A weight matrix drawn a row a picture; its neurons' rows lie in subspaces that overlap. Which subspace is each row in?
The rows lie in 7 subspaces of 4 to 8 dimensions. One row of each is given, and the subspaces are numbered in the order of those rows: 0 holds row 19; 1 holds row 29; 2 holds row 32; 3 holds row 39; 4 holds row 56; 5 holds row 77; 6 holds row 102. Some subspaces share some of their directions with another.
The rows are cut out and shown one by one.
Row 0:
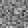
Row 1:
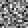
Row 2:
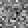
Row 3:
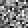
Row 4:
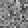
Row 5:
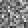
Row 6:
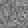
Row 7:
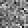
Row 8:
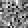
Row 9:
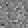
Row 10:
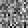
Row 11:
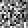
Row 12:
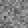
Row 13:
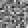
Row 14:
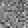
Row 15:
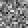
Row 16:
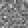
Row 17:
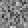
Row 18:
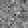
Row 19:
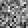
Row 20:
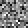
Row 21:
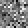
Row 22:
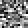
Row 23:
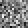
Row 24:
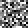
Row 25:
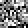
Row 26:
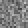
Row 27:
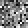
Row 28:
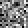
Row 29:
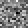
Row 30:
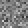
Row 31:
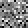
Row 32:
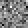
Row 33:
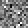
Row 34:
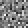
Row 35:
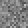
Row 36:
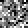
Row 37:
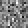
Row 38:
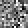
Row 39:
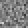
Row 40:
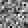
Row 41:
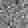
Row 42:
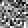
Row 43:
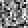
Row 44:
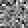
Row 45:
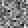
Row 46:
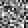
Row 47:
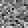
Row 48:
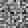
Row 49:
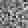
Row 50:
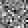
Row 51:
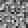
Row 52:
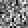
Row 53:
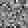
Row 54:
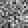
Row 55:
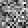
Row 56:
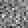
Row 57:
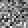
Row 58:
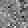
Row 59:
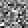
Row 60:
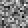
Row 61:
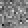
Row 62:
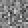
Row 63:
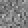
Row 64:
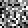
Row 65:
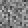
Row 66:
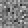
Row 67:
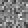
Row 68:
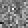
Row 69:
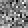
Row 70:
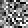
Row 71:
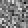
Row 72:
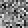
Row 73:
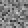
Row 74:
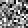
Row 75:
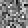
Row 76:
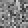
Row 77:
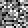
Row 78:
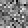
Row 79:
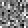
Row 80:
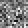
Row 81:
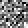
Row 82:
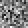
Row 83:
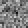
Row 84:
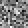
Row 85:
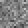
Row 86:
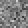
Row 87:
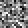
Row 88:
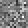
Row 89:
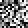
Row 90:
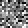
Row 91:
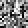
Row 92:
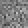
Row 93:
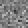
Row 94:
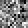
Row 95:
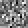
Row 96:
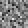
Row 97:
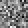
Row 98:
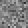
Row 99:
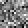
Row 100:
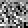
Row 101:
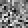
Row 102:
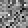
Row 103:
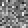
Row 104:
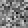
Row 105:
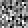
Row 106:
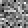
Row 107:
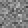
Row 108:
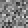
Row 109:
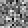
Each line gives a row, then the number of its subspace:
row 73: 1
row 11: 3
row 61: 2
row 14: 3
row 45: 3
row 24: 3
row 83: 0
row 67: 0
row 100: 2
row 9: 2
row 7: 5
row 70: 3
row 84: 5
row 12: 2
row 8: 1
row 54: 5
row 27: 2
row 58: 4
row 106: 2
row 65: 4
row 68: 3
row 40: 0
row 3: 5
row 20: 5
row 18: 4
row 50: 3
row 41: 1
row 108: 3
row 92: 2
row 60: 5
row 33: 2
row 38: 2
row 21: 4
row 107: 2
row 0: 6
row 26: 6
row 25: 3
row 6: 3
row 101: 6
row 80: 2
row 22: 2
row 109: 5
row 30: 3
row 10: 5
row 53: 3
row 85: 3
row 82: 5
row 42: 3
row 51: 0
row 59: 2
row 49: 4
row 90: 0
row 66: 0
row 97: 1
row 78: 4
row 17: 5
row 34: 5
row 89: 1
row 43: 3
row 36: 3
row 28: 5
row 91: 0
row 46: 3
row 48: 0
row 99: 3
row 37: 1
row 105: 4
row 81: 0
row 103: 0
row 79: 3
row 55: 0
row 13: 0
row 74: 2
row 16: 2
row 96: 1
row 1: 2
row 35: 0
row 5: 5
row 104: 5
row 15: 2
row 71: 6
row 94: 4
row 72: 5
